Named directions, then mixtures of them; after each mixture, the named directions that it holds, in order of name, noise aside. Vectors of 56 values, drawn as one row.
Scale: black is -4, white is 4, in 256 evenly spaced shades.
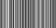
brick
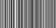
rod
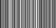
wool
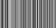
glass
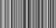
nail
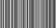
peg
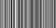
rod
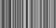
nail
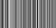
glass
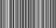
brick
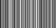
wool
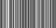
brick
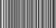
glass, nail, peg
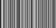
glass, wool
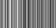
glass, nail
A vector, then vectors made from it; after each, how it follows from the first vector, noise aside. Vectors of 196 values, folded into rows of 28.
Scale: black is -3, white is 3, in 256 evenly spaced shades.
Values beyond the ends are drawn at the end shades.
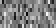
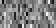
copied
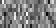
negated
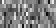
negated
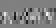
partly zeroed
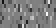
partly zeroed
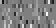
partly zeroed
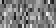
copied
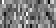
negated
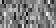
copied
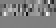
partly zeroed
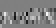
partly zeroed
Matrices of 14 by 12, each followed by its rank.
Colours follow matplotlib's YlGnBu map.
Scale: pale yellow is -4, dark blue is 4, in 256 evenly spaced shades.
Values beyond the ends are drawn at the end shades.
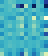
two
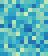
full rank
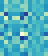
two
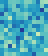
full rank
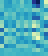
two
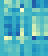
two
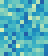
full rank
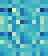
two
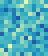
full rank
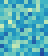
full rank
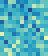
full rank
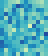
full rank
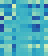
two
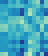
two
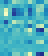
two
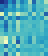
two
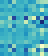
two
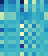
two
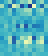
two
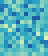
full rank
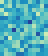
full rank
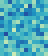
full rank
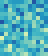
full rank
